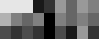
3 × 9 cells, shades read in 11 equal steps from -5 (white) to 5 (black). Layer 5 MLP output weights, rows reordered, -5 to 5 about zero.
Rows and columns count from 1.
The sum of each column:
-4 -1 -1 7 13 1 6 -2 4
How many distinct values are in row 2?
4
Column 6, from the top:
-1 0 2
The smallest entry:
-4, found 3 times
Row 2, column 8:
0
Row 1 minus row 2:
-2 -4 -5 4 -2 -1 0 -1 -1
